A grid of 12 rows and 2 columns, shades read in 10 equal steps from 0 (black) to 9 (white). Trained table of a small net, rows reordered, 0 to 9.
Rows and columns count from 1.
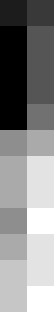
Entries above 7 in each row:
0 0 0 0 0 0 1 1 1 1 1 1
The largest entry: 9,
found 2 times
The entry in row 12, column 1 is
7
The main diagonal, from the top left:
1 3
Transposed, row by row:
1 0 0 0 0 5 6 6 5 6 7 7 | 2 3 3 3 4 6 8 8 9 8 8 9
